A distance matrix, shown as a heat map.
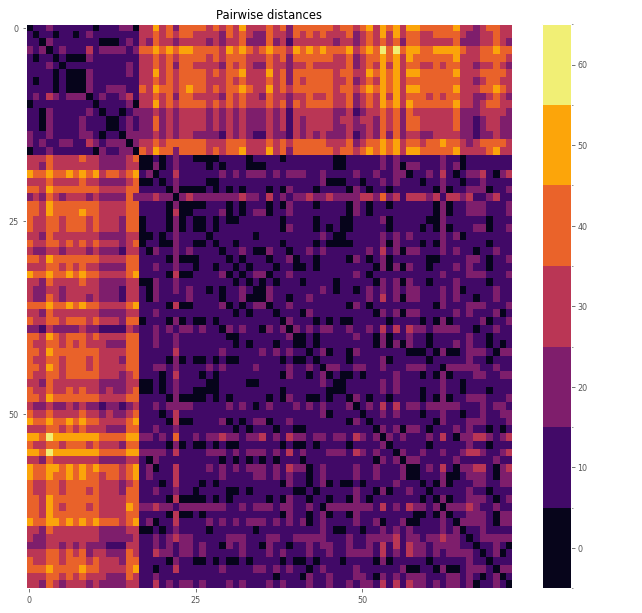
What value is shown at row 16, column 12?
10
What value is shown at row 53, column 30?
20
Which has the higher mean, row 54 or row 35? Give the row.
35
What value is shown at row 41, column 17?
10
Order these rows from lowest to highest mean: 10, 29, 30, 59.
29, 30, 59, 10
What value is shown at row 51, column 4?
40
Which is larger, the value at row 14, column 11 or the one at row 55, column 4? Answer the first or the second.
the second
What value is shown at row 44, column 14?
30
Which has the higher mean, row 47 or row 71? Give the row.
71
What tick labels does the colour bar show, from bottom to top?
0, 10, 20, 30, 40, 50, 60
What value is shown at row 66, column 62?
30
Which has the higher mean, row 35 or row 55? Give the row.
55
